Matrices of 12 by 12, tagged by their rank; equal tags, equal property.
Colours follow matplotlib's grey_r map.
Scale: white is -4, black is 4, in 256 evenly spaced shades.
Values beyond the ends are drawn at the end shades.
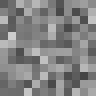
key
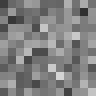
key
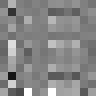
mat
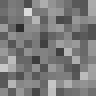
key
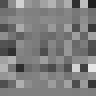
mat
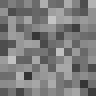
key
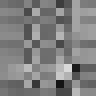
mat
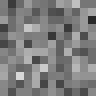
key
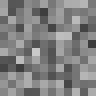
key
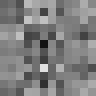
mat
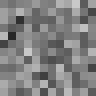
key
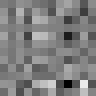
mat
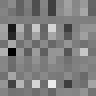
mat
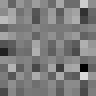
mat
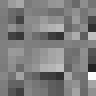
mat
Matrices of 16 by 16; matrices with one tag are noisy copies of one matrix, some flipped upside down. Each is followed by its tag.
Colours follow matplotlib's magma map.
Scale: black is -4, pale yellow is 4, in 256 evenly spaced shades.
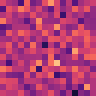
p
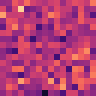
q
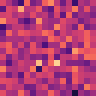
p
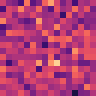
p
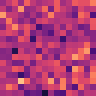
q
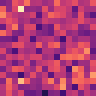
q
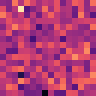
q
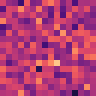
p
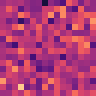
q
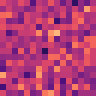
p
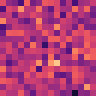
p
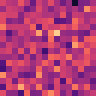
p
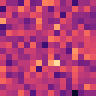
p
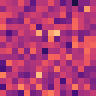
p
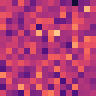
p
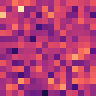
q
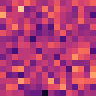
q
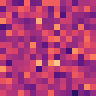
p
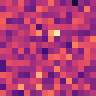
p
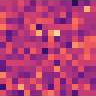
p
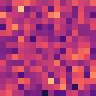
q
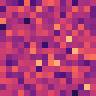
p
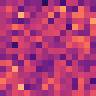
q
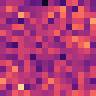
q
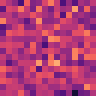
p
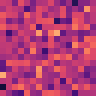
p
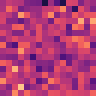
q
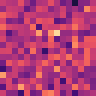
p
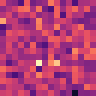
p
